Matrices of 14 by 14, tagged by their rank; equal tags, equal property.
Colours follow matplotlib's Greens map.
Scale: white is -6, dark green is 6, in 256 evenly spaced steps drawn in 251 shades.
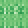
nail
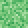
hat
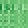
nail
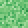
hat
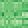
nail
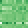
nail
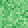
hat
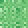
nail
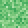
hat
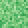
hat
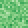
hat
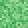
hat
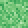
hat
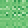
nail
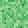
hat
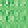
nail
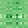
nail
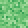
hat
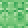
nail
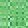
nail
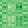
nail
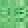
nail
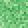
hat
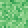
hat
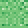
nail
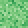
hat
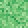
hat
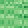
nail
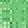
nail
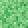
hat
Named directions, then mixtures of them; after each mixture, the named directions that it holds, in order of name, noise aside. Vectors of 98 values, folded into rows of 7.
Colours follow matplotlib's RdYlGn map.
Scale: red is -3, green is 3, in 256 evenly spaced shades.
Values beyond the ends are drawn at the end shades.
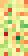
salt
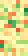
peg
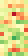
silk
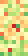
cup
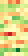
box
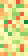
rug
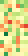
peg, salt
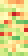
box, silk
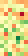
rug, salt, silk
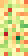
salt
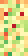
cup, rug, salt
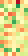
box, peg, rug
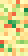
peg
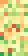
cup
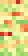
box, cup, silk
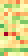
box, salt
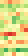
box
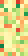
cup, peg, rug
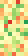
rug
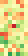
cup, salt, silk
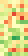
silk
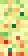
cup, salt, silk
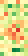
box, cup, silk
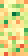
rug, silk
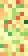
rug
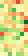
box, rug, silk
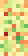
salt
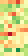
box, peg
